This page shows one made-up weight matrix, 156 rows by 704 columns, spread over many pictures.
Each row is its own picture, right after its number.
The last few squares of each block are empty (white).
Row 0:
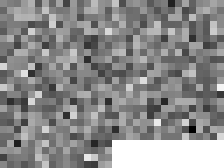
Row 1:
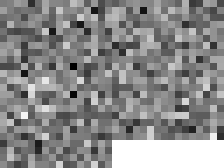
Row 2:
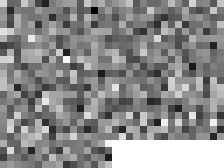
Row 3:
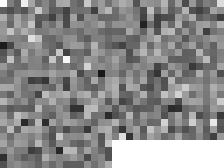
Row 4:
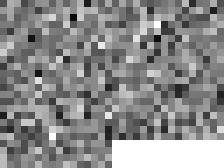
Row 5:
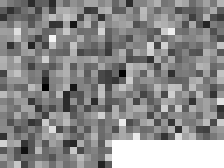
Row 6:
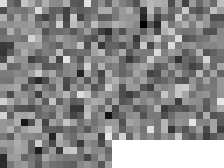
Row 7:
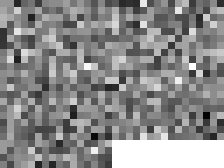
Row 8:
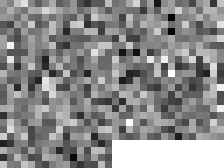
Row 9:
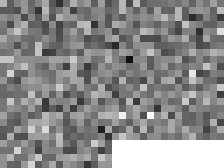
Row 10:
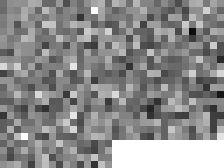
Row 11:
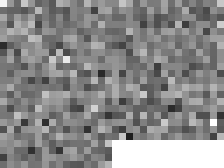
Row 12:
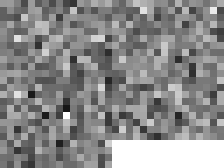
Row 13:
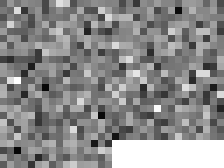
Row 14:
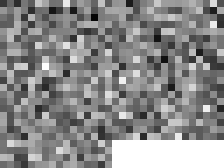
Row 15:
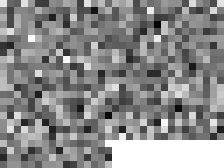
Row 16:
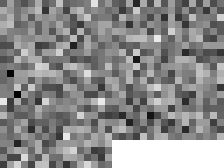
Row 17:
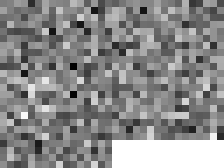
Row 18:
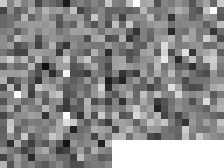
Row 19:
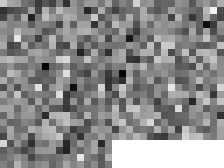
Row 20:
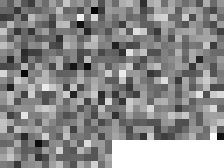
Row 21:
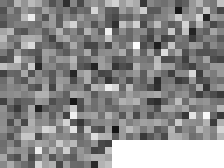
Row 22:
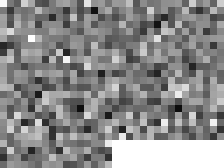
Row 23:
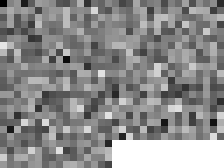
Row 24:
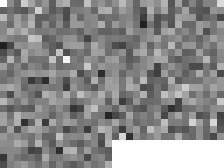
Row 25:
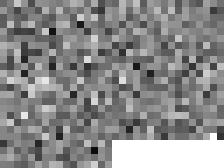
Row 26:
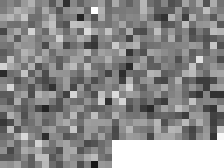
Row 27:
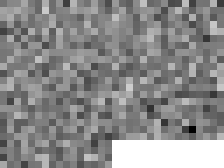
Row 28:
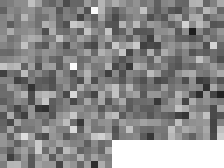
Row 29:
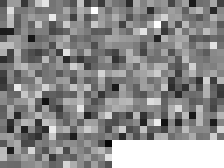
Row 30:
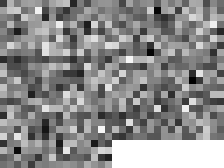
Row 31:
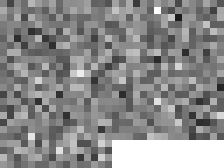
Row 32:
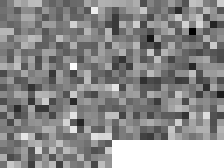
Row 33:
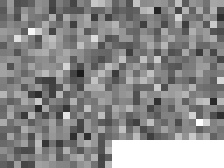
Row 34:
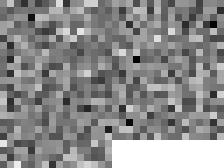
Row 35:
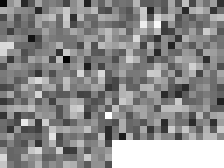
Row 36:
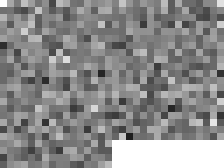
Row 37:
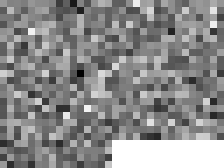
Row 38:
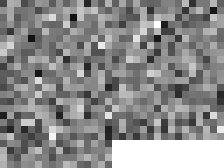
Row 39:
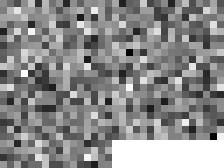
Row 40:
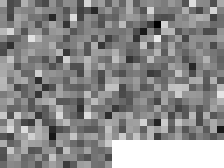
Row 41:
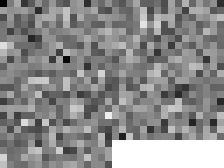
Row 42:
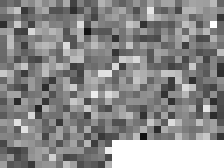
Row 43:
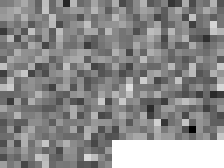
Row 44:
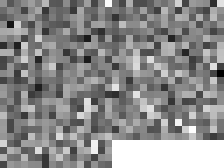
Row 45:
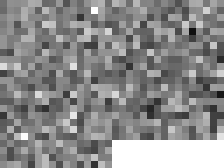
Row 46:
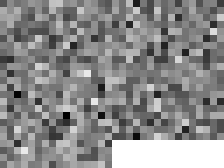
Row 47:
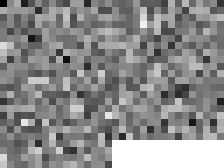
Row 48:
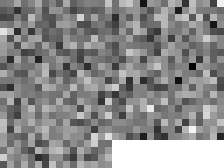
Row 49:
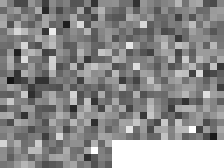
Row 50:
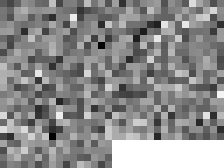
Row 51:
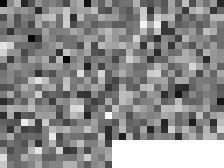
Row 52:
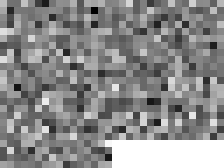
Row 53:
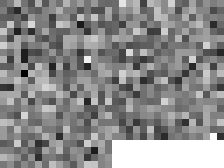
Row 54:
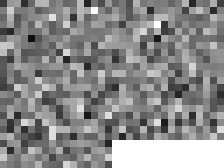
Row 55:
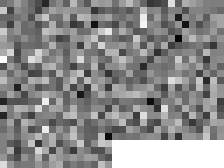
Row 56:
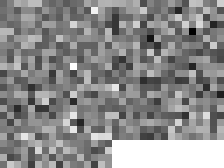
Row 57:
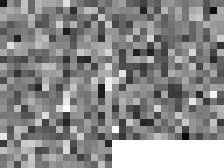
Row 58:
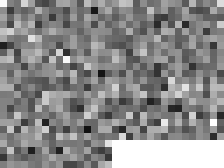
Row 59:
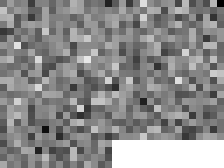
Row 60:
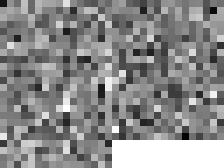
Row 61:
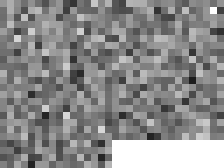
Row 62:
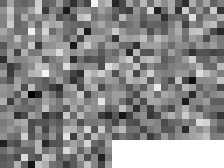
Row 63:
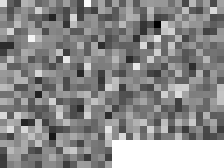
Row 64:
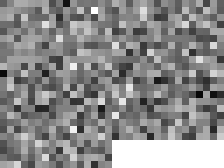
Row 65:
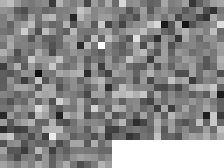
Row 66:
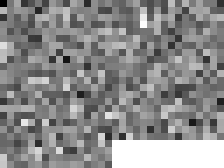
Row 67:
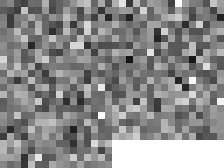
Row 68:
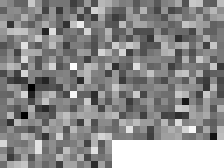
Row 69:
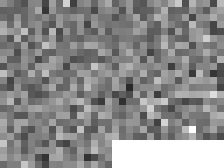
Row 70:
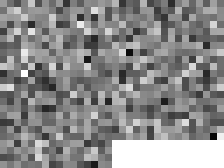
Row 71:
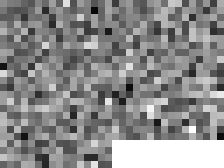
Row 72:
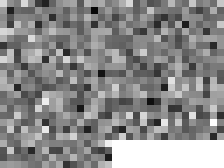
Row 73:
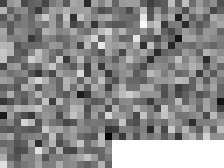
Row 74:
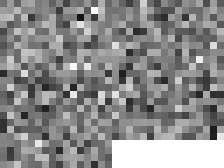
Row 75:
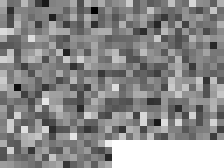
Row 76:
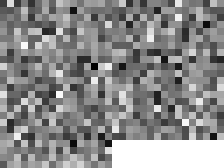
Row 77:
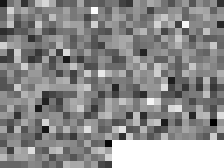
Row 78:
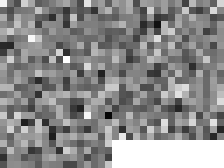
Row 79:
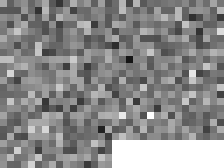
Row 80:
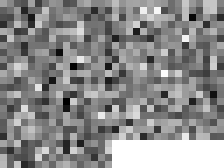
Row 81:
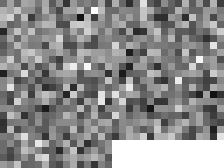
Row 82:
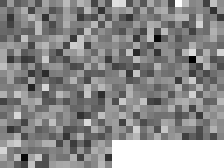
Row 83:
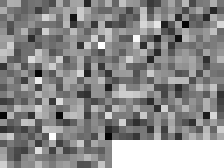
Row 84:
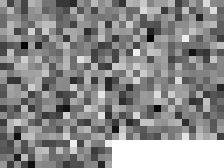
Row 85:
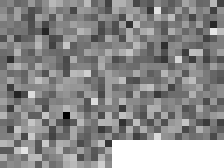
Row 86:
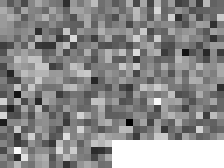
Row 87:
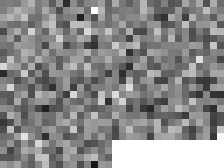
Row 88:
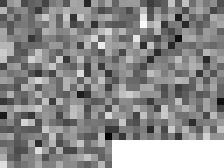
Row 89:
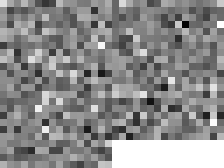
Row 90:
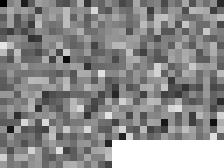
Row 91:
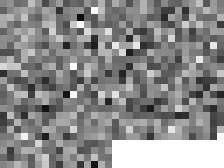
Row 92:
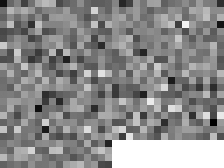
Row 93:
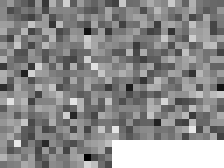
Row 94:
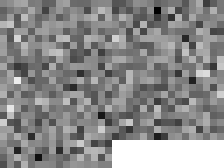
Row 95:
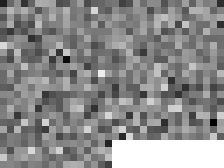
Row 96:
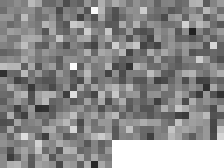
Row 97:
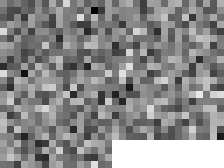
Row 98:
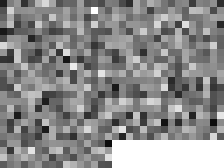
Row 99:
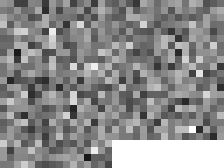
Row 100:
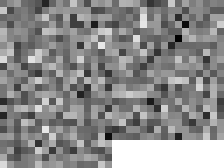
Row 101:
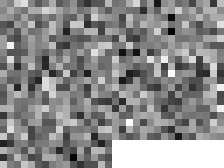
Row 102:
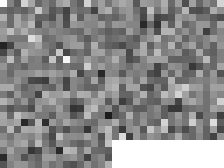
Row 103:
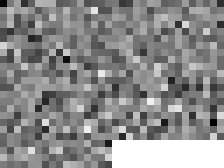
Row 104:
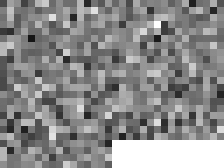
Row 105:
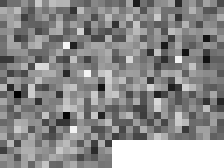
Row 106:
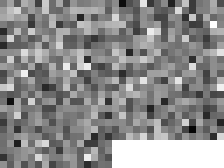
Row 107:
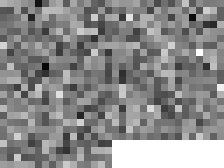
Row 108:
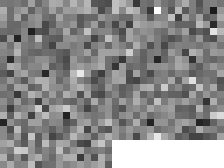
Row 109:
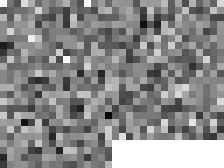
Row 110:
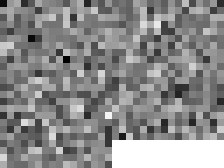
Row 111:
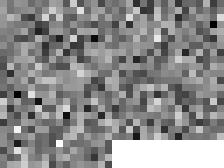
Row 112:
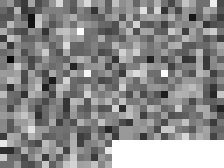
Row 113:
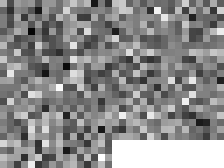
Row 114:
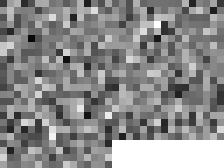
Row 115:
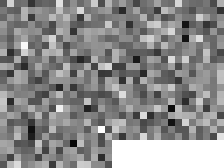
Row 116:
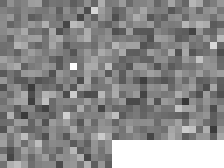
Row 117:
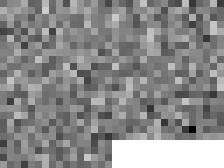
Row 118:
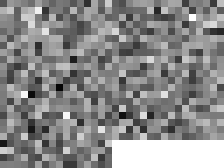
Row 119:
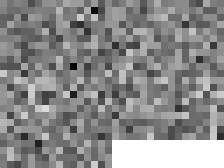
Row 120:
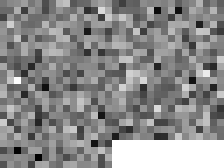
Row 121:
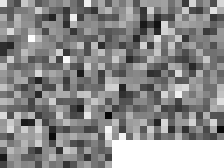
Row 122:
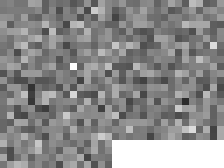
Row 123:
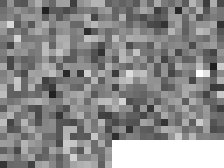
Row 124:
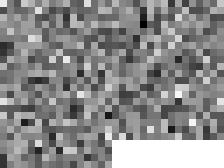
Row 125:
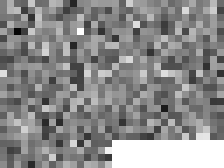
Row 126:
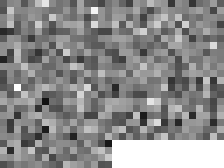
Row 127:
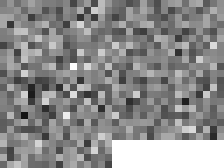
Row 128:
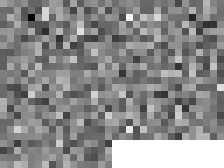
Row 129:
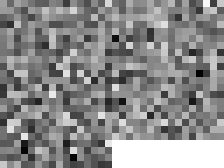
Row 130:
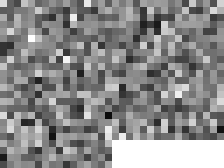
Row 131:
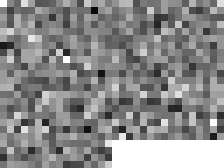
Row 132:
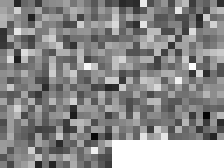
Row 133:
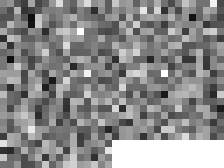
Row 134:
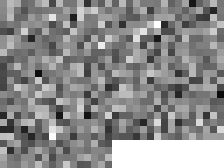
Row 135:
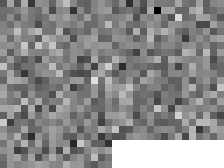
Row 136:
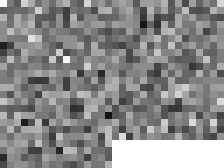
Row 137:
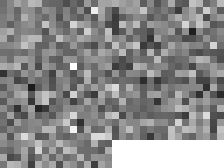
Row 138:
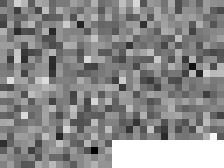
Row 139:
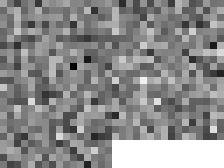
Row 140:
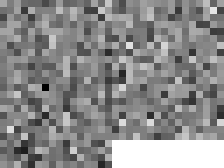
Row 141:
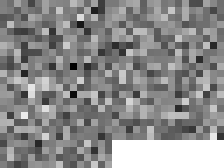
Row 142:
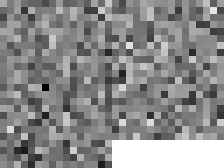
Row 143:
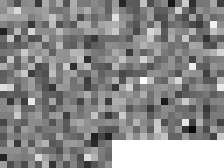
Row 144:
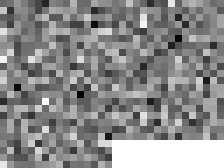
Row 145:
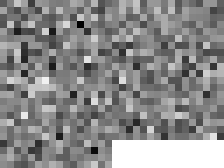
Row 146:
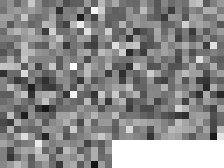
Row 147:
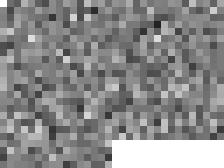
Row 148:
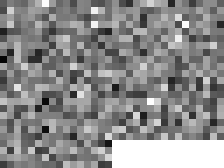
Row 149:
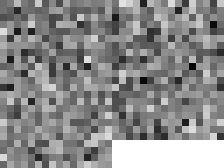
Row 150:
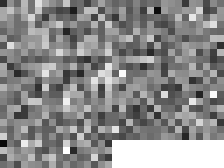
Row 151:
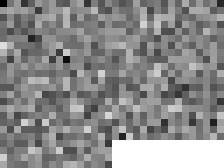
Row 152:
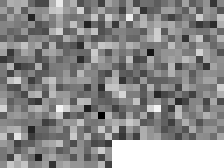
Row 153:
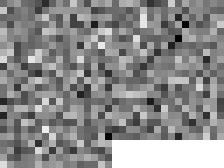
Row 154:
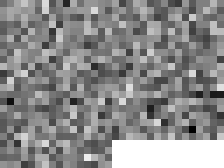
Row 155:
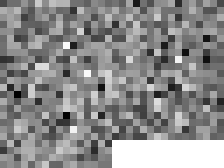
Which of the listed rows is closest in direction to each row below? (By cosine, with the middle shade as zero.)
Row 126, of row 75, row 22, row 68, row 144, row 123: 123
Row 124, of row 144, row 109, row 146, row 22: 109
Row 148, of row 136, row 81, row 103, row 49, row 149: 103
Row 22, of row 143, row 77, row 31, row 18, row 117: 18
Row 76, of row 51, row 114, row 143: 143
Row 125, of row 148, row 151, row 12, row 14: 12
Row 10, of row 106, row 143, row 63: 106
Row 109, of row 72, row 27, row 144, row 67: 72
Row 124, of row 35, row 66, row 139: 139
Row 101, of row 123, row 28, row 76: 28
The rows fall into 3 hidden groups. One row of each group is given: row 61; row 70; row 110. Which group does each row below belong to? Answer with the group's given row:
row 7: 70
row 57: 61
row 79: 61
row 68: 70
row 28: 70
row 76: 61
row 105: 61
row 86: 61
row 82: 61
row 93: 70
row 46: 61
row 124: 110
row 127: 70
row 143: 70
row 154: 70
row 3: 110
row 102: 110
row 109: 110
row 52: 110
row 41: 110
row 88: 110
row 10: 70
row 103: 110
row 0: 70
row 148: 110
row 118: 61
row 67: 61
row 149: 70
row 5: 61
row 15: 110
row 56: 70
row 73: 110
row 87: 70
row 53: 70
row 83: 110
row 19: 61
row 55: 110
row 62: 61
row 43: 70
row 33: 61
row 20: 70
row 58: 110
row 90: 110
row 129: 61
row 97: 70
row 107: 61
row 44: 70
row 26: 70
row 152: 61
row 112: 61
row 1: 70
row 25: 70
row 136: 110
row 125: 61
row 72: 110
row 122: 70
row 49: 70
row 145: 70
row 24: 110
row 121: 110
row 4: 110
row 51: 110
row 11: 110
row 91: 70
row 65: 110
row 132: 70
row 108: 61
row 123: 61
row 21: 70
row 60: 61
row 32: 70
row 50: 110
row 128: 61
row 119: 70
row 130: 110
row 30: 61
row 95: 110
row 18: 61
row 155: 61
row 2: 110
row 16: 61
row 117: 70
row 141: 70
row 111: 61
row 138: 70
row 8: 61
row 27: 70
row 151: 110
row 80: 61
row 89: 110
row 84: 61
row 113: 61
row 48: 70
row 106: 70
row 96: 70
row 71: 70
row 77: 110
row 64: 70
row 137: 70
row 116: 70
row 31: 61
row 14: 61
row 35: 110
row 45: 70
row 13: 61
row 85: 61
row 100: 110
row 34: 61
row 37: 61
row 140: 61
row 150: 61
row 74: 70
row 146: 70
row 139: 70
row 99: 70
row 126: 110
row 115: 61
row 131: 110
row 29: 110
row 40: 110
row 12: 61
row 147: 110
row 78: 110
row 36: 110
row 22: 110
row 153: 110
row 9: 61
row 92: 110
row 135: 61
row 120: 61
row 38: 110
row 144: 110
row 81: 70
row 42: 61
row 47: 110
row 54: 110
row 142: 61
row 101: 61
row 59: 70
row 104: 110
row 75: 110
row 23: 110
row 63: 110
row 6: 110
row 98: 110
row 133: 61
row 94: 61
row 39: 70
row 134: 110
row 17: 70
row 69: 70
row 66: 110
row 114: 110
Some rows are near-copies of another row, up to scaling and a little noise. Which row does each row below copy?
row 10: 45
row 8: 101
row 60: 57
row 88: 73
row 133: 112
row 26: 87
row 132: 7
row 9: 79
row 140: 142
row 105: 155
